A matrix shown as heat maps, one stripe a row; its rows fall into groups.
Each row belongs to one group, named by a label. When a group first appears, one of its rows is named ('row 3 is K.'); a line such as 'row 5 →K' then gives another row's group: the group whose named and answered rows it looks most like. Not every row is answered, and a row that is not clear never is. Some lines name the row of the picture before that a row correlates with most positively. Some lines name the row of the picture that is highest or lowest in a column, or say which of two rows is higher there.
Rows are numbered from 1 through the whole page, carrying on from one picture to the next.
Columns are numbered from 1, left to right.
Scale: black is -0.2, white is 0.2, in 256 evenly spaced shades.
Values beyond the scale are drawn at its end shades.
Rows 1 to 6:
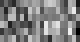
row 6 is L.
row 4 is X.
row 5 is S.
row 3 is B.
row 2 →L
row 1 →S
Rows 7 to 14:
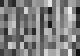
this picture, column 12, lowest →8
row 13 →B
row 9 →L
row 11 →B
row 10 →L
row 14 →S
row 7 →S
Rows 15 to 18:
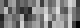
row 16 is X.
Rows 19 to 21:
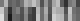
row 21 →X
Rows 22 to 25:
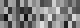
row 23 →X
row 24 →B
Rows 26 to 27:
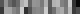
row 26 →S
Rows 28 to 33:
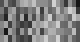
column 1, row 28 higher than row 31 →No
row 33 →X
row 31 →X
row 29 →L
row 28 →S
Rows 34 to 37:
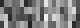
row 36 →X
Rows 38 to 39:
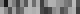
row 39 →L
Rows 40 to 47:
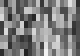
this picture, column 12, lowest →41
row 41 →L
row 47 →S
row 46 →X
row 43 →S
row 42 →X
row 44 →S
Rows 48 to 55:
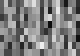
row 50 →B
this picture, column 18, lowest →50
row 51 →L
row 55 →L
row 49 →L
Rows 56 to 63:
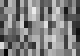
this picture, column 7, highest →60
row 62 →X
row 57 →L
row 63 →B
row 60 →S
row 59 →S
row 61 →S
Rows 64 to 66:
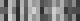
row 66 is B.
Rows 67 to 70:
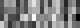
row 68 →L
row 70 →X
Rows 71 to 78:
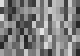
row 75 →X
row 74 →X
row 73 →X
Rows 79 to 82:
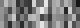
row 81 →L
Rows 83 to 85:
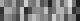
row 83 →L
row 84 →S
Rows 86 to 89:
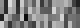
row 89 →X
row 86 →B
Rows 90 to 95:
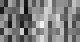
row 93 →X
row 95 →X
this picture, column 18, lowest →90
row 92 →X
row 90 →B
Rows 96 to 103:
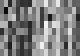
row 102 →X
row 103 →X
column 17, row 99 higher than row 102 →Yes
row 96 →X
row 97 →B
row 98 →L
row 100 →S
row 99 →X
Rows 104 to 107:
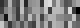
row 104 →B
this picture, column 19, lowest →105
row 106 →B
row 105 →S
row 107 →X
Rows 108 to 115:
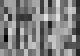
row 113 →B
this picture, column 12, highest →110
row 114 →B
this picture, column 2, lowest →113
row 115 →L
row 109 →L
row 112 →B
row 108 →L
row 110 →X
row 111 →L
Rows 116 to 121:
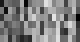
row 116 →S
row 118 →S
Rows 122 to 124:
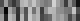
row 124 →B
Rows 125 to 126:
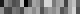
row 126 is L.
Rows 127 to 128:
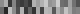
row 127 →X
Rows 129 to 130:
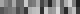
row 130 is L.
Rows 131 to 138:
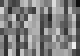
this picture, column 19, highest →137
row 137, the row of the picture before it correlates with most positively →130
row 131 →S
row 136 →B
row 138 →B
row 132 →X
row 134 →L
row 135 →L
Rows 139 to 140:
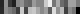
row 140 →S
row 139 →S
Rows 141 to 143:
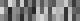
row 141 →B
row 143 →X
